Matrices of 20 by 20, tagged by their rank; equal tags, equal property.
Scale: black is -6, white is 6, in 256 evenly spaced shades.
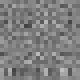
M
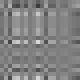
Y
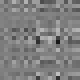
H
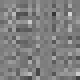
M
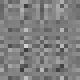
H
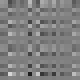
Y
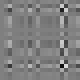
Y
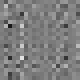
M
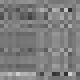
H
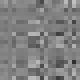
H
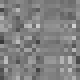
M
